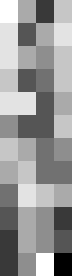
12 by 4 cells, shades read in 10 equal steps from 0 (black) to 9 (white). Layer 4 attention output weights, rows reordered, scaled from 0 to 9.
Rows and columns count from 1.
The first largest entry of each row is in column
1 1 1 1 1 4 1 2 2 2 2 3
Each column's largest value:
9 8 9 8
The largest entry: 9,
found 2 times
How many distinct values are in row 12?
4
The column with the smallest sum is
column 3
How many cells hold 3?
7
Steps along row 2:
down up up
